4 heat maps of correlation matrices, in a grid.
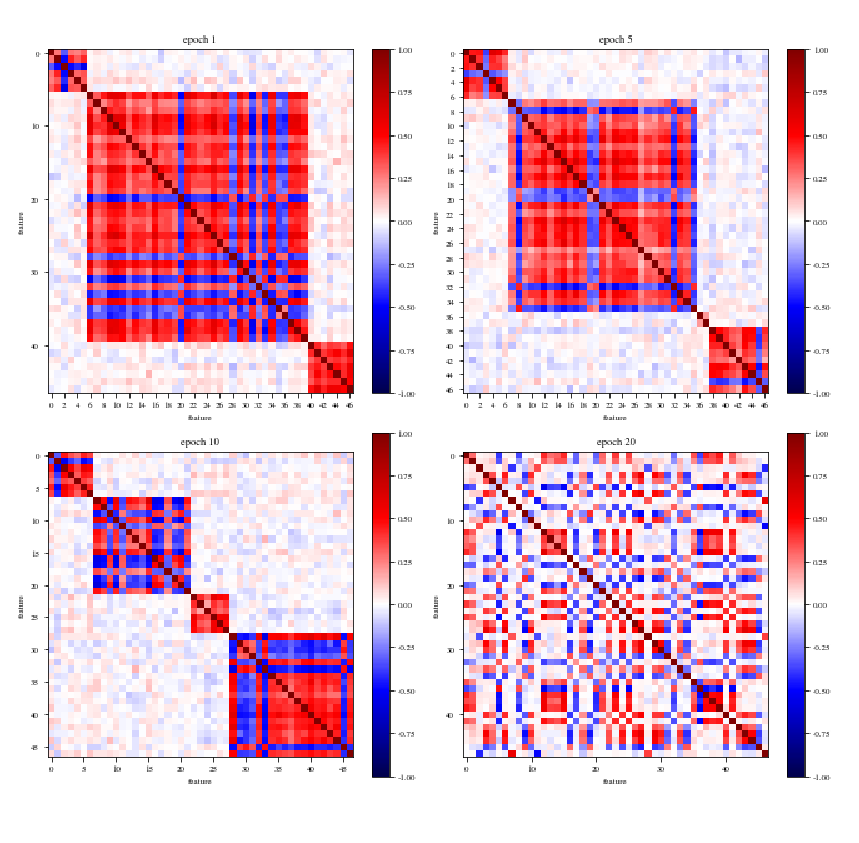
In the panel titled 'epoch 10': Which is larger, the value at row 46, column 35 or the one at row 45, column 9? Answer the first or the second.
the first
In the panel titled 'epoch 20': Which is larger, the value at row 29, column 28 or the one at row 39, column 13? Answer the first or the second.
the second
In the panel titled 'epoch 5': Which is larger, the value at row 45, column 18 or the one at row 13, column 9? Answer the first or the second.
the second
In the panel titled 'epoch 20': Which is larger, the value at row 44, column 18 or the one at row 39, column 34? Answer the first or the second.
the first
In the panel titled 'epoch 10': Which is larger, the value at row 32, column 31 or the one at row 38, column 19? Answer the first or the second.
the second
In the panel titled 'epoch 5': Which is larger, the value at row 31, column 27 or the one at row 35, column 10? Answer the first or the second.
the first
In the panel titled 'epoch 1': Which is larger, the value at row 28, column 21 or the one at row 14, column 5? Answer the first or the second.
the second
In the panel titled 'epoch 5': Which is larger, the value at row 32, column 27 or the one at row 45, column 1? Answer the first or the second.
the second
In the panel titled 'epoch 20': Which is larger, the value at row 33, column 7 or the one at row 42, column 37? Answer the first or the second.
the second
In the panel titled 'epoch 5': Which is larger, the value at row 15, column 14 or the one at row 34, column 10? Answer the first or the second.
the first
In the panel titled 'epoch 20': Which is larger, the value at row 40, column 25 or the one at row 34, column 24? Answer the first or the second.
the first
